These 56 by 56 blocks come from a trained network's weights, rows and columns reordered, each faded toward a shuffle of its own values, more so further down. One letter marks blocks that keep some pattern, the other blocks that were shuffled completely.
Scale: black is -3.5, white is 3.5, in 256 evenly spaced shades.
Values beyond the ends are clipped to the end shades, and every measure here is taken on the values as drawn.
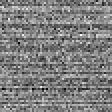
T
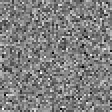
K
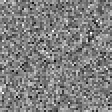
K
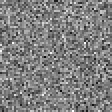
K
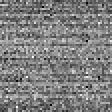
T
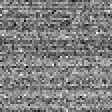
T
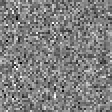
T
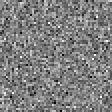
K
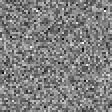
K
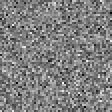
K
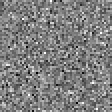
K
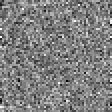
T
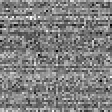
T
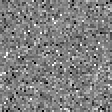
K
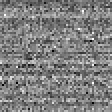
T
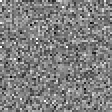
T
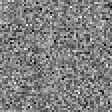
K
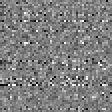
T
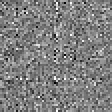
T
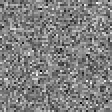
K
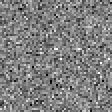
K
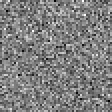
K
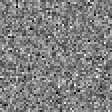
K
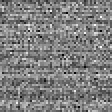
T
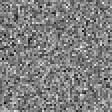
K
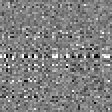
T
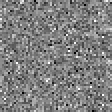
K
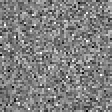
K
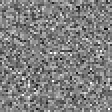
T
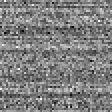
T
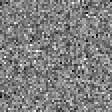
K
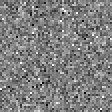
K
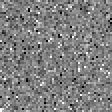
K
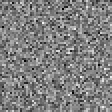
T
